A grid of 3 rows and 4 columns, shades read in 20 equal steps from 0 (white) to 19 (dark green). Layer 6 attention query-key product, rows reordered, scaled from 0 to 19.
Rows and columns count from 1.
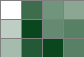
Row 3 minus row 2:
2 -2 7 0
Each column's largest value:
7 19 19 13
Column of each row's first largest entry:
2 2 3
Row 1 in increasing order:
0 9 11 15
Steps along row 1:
up down down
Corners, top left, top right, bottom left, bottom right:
0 9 7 13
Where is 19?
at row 2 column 2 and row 3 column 3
